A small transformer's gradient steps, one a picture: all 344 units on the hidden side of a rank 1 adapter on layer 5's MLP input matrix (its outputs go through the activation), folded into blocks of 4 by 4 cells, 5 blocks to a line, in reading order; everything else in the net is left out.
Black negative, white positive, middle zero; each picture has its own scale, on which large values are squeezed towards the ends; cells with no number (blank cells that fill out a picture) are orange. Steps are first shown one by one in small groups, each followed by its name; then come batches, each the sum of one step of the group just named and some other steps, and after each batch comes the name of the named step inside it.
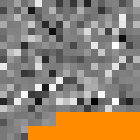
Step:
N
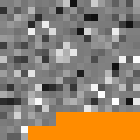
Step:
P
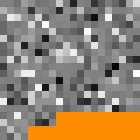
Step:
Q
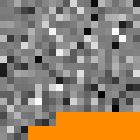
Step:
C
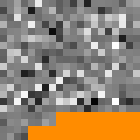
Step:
N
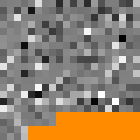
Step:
N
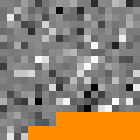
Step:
Q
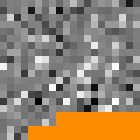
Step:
N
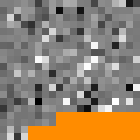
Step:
P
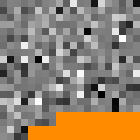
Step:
C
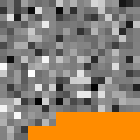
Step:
Q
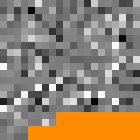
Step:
N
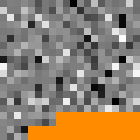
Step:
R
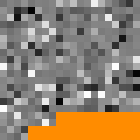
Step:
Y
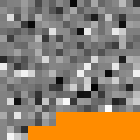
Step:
R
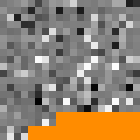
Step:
Y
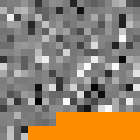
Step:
R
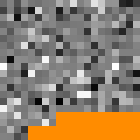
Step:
Y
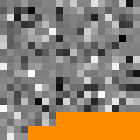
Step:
Y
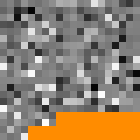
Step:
Y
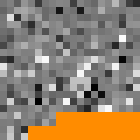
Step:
R
